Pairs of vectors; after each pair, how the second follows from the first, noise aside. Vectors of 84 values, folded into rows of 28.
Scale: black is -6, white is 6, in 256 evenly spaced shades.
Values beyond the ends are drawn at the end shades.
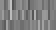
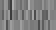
negated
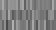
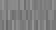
shrunk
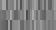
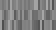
wrapped around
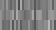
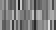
scaled up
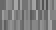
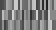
scaled up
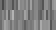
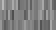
negated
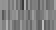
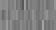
shrunk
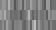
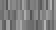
wrapped around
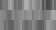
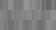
shrunk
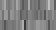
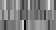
scaled up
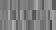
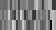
scaled up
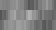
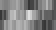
scaled up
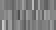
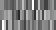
scaled up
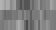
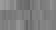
shrunk
